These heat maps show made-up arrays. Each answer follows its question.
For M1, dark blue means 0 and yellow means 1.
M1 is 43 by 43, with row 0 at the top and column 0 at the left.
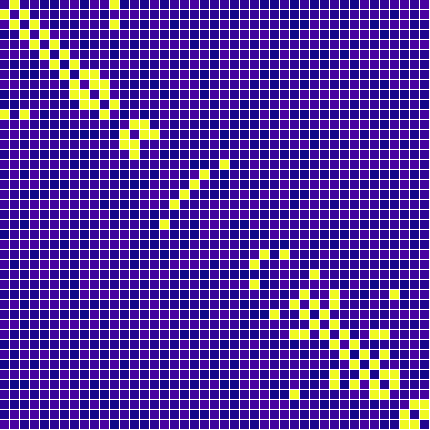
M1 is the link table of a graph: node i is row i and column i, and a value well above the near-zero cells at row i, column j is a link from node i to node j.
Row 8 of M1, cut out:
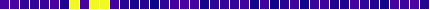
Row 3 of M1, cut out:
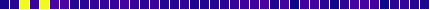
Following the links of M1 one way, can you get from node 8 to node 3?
yes
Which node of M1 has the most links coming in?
node 33
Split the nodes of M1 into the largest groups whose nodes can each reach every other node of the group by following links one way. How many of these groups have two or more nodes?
8
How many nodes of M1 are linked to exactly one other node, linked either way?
10
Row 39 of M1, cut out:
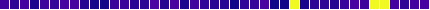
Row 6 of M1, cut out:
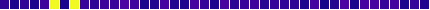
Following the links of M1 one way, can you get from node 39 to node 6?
no
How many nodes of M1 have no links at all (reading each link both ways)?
3
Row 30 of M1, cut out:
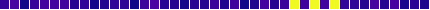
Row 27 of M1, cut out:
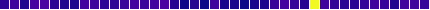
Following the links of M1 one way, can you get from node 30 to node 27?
yes
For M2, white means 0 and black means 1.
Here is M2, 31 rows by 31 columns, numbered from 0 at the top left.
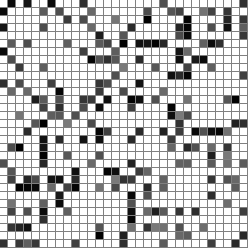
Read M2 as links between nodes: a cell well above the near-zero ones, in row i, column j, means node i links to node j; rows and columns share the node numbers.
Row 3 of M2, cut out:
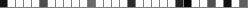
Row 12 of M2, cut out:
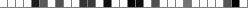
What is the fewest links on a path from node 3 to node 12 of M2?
2
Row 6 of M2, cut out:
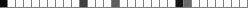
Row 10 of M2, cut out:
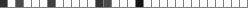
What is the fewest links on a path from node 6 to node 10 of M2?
1
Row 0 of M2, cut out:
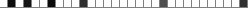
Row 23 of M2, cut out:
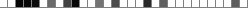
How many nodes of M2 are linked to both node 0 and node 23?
3
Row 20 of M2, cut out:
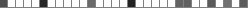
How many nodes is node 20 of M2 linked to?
9
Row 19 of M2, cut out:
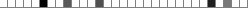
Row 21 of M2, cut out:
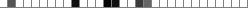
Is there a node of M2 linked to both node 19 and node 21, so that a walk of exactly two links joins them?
no
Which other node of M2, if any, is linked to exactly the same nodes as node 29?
node 4
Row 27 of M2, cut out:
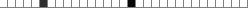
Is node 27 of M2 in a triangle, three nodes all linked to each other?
no
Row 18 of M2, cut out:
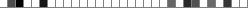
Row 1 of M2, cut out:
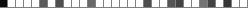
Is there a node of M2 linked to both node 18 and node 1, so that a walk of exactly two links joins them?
yes
